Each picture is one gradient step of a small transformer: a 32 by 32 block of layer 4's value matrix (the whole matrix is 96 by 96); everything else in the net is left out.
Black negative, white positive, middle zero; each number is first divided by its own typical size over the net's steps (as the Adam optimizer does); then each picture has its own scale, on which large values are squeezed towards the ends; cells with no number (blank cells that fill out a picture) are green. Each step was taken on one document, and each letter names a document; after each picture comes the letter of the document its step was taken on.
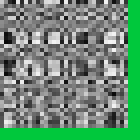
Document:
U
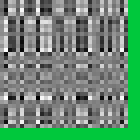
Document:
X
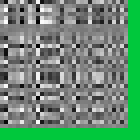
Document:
X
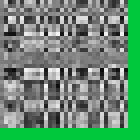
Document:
U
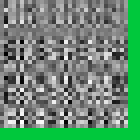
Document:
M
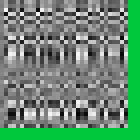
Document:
U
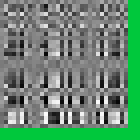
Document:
M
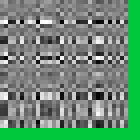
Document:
X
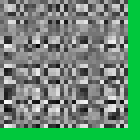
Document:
U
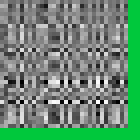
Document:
M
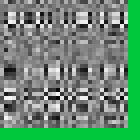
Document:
U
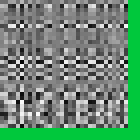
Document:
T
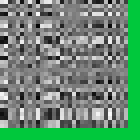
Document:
X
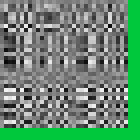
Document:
T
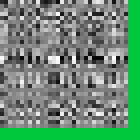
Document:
X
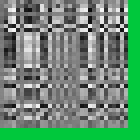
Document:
T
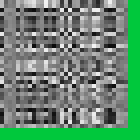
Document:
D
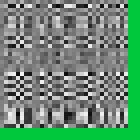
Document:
T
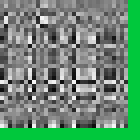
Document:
D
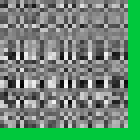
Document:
M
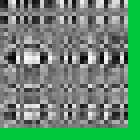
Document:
T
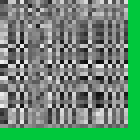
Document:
X
